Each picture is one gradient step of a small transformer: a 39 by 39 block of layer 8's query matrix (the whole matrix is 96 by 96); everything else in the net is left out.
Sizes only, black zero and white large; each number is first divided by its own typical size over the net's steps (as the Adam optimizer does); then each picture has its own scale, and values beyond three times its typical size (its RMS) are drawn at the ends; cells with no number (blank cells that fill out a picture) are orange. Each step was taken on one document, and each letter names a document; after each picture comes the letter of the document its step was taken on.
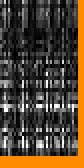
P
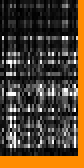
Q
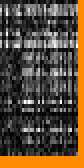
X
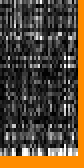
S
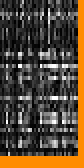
X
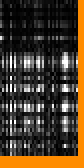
Q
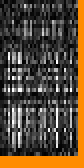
X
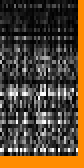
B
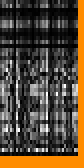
B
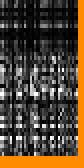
B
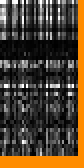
P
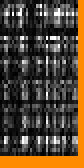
P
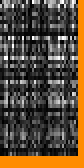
S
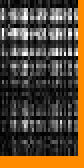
X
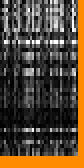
X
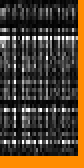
P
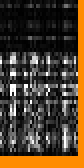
Q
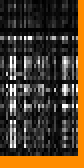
Q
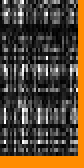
P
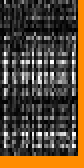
S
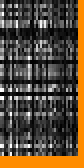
B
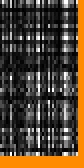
Q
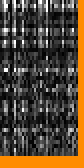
P
